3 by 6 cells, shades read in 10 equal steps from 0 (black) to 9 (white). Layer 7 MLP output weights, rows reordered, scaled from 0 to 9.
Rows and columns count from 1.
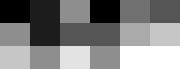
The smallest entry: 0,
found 2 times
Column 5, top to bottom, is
4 6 9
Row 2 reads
5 1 3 3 6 7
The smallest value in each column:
0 1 3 0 4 3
